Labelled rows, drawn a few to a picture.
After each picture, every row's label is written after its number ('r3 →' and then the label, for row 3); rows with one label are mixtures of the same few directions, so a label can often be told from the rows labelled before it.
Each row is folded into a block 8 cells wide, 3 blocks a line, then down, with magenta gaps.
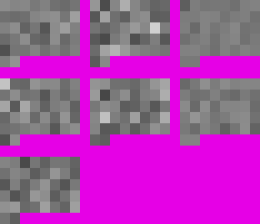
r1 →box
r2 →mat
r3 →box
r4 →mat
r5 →mat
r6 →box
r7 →box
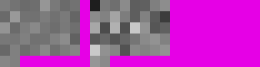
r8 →mat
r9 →box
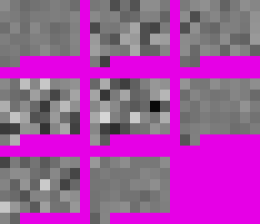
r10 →box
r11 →box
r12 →mat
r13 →box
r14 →mat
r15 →mat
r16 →box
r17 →mat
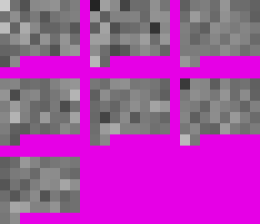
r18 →mat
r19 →mat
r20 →mat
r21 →mat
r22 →mat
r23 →mat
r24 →mat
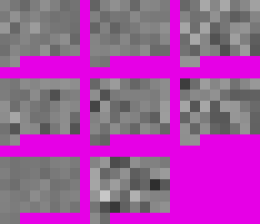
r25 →mat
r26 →mat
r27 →box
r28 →box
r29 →mat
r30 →box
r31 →box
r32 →mat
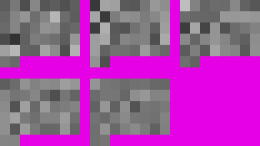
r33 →box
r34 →mat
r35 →box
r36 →box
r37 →box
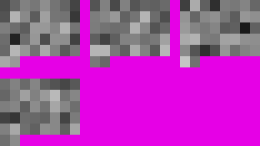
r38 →mat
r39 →box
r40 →mat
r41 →box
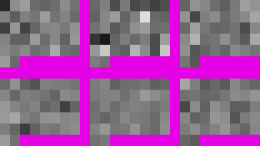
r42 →mat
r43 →box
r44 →mat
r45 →mat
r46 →box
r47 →box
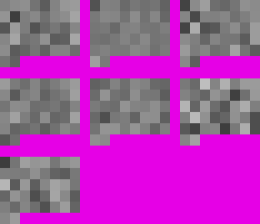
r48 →mat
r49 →mat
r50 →mat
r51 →mat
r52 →mat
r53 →box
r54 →box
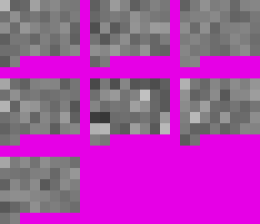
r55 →mat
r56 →mat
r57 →box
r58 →mat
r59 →box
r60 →mat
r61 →box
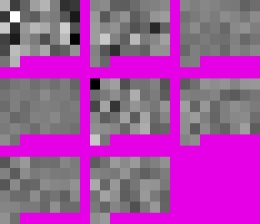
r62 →mat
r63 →mat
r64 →box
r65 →mat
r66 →mat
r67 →box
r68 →mat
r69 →box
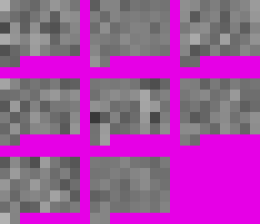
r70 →box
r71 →mat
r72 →mat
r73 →box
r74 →box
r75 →box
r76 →mat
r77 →box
